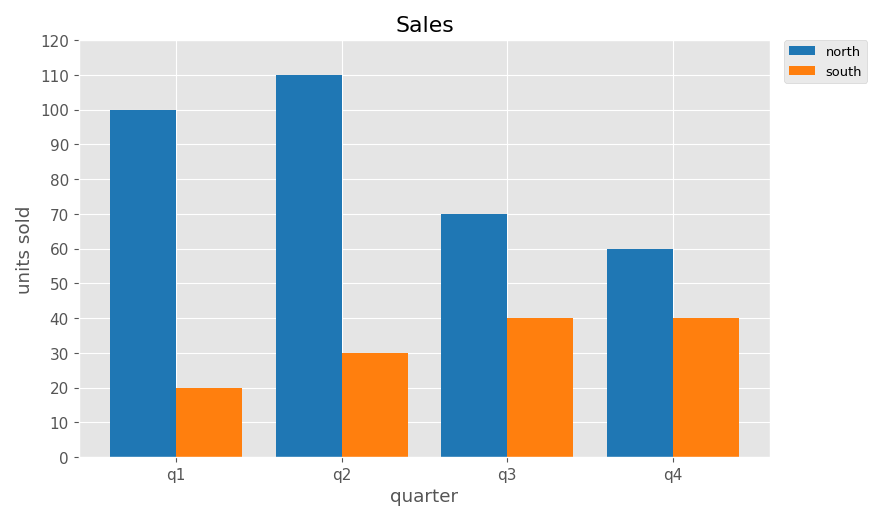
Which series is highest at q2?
north
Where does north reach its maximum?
q2
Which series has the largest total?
north
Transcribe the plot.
Title: Sales
x-axis: quarter, ticks q1 q2 q3 q4
y-axis: units sold, ticks 0 10 20 30 40 50 60 70 80 90 100 110 120
Legend: north, south
Values:
north: 100 110 70 60
south: 20 30 40 40
